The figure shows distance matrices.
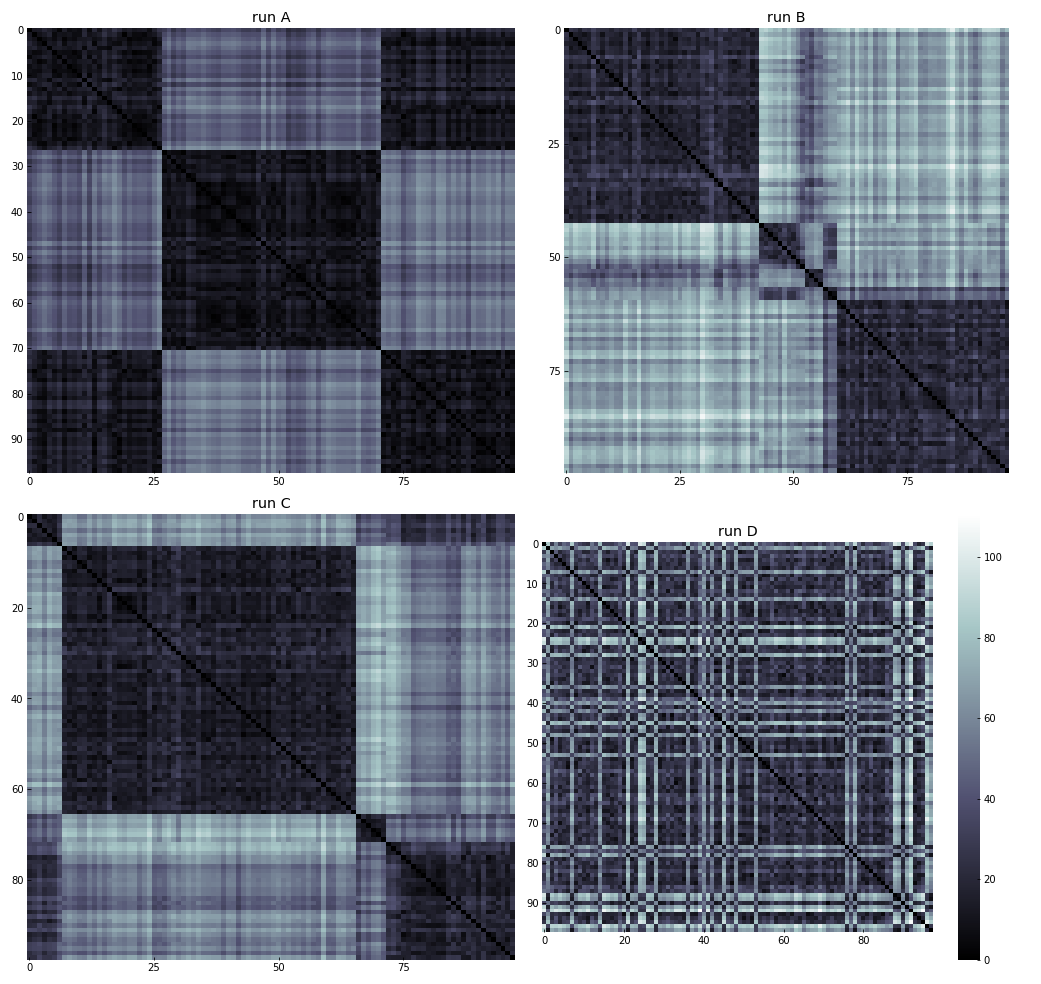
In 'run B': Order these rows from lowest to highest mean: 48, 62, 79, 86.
79, 86, 62, 48
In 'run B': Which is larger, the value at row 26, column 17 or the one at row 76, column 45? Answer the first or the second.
the second
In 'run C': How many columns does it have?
98
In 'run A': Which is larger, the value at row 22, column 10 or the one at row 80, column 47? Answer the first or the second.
the second
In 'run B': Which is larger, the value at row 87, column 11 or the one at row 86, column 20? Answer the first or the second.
the second
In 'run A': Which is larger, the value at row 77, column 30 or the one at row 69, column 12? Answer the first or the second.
the first
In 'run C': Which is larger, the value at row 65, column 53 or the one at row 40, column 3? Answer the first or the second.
the second
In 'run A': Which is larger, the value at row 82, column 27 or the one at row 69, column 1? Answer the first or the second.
the first
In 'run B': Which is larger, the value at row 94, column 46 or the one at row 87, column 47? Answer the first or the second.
the first
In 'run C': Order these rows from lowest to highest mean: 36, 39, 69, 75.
39, 36, 75, 69
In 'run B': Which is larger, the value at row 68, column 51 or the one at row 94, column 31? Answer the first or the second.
the second
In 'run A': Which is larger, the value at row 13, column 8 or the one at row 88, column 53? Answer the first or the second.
the second
